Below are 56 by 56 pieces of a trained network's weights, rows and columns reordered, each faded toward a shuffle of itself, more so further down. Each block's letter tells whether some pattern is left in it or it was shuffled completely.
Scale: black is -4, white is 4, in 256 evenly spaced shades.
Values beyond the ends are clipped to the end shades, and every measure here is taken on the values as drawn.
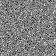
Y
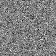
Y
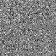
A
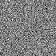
A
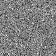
Y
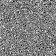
Y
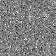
A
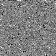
A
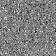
A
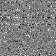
A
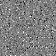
A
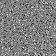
Y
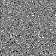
A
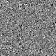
A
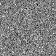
Y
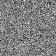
Y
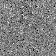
A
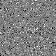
A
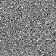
A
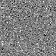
A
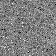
Y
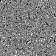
A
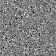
Y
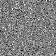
A
